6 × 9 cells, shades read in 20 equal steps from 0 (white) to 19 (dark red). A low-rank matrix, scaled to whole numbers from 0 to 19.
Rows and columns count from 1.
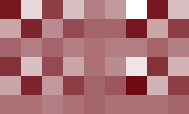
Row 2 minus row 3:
-5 7 -3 4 1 2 8 -5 5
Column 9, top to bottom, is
5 15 10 6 15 12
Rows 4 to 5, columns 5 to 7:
11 9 2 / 12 13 19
